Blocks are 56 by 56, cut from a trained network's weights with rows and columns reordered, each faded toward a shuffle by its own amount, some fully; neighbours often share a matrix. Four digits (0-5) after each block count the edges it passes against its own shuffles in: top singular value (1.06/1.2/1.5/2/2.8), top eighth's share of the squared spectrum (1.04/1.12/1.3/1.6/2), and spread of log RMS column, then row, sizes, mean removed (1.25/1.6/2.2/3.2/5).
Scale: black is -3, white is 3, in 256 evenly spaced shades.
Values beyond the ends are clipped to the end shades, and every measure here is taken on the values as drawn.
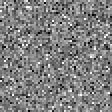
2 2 0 0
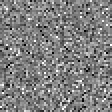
2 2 0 0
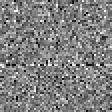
3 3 0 2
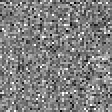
2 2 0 1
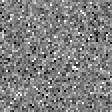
0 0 0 0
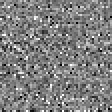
3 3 0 2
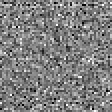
3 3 0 2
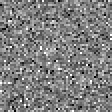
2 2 0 1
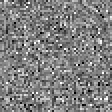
3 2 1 1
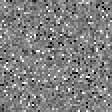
0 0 0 0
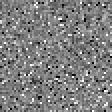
2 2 0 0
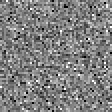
1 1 0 0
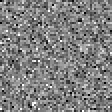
1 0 0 0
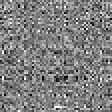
3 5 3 3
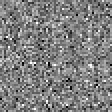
2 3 1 1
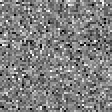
2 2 0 2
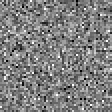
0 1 0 0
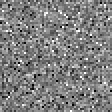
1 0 0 0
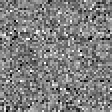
3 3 0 2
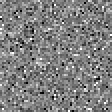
0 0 0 0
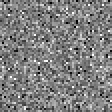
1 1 1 0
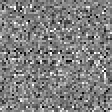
3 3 0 2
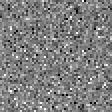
0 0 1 0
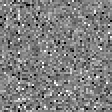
2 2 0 0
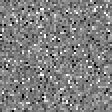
1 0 0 0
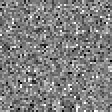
2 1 0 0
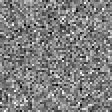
0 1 0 0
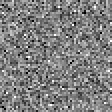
1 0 0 0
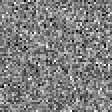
1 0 0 0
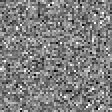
1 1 0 0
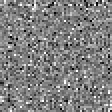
2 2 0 1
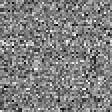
3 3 1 2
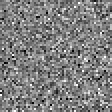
1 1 0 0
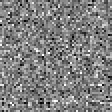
2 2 0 1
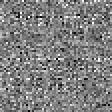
3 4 0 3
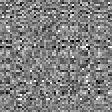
4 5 2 3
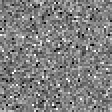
0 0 0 0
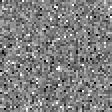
0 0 0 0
